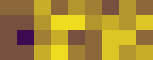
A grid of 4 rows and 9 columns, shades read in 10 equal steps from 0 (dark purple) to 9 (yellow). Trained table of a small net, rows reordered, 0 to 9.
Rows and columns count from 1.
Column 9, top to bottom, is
4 8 4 7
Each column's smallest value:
3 0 5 4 3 4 3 6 4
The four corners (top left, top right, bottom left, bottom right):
4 4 3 7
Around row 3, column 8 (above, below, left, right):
6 6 8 4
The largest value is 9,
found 3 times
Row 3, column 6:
4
